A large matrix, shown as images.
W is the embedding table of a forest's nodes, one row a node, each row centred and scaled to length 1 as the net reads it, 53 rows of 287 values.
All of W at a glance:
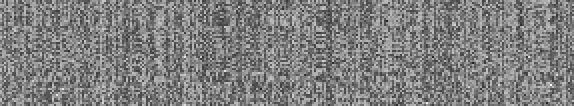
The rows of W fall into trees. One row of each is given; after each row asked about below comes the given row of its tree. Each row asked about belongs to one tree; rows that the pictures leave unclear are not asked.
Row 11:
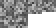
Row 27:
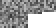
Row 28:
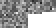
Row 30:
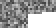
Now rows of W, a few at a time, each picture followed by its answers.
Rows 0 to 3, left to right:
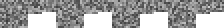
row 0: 30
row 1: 30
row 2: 11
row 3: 27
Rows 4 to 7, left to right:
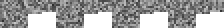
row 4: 30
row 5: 11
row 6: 11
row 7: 30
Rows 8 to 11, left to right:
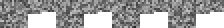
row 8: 11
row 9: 11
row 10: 11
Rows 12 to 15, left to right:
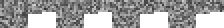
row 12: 11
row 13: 30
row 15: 30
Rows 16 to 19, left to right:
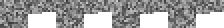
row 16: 11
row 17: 30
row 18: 11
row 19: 30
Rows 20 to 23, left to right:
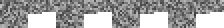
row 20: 28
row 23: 30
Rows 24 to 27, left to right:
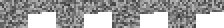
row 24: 11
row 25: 28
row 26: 11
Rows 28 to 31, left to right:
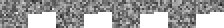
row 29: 11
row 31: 11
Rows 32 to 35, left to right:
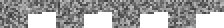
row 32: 27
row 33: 11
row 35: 30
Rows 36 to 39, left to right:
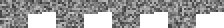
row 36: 28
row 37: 28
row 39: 11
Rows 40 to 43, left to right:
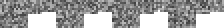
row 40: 11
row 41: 30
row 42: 30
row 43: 30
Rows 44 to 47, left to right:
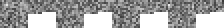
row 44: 27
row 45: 30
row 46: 27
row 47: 28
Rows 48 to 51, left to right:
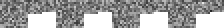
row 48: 28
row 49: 30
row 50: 30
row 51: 28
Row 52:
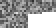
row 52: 28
